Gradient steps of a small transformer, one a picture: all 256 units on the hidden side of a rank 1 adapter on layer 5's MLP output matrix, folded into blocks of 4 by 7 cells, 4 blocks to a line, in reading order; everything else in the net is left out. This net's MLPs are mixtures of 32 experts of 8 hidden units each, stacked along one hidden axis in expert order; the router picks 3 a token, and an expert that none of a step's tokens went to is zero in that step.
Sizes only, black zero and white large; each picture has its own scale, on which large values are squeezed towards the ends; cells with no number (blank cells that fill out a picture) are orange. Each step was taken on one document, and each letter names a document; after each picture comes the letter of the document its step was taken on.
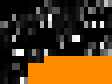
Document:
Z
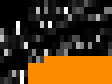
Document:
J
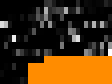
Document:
Z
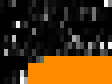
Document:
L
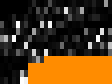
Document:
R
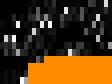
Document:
R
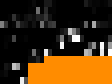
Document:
Z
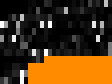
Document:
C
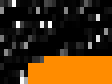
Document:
J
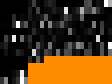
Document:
L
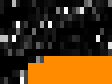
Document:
J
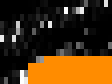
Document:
C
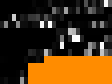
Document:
Z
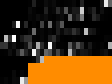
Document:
L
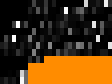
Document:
L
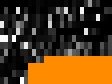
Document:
J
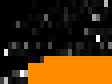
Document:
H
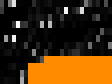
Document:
R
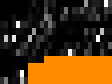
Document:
R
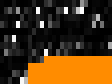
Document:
C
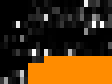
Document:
L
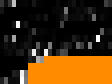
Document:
J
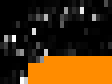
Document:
L
